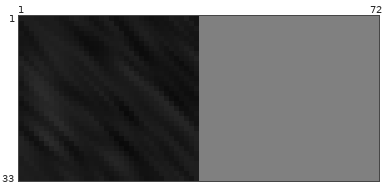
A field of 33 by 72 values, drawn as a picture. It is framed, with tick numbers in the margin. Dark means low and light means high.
It is made of 1 by 2 panels. Panel 1,1: very low, slanting down to the right, faint in contrast. Panel 1,2: middling, flat.
